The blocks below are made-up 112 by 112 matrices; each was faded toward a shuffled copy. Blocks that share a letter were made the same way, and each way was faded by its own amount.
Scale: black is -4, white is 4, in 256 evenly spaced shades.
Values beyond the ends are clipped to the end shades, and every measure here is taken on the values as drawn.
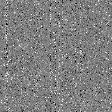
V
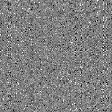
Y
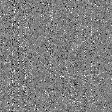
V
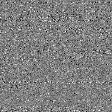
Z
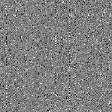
Y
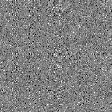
Y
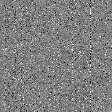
V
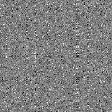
Y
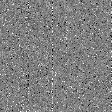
V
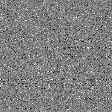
Z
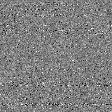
Z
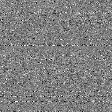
Z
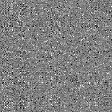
Y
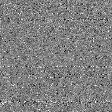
Z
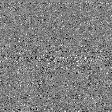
Z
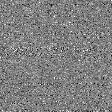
Z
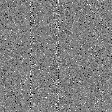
V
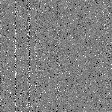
V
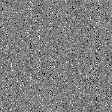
V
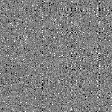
Y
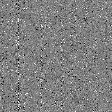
V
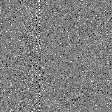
V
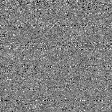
Z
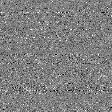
Z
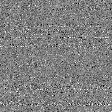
Z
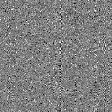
Y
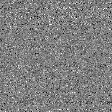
Z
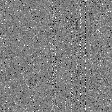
V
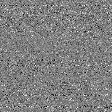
Z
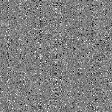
Y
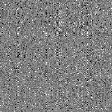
Y
